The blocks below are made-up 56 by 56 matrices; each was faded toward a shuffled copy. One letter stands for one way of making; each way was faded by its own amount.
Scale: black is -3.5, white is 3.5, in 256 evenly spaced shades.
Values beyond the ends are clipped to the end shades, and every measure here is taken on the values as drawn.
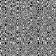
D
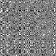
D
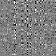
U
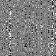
U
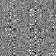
D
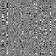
U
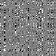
U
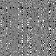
U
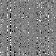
U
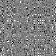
U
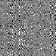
U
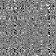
D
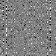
U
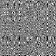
D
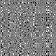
U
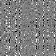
U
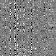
U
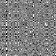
D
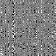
U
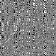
U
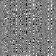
U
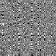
D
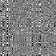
U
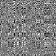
D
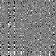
U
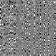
U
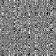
D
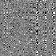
D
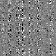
U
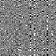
D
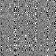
U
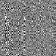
D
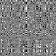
D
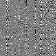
U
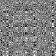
D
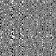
U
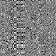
D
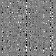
U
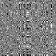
D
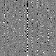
U
